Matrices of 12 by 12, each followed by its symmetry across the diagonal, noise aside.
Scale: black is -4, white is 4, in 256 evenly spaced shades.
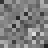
symmetric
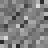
symmetric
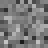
neither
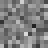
antisymmetric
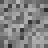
symmetric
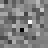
antisymmetric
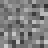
antisymmetric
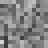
neither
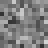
antisymmetric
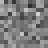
neither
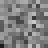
neither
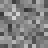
symmetric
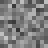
neither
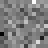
antisymmetric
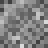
symmetric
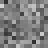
antisymmetric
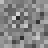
symmetric
